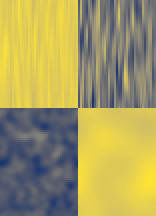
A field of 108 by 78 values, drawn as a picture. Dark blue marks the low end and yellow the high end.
The table splits into 2 rows of 2 panels. Panel 1,1: very high, streaked downward, faint in contrast. Panel 1,2: middling, streaked downward, strong in contrast. Panel 2,1: low, blotchy. Panel 2,2: very high, smooth, faint in contrast.
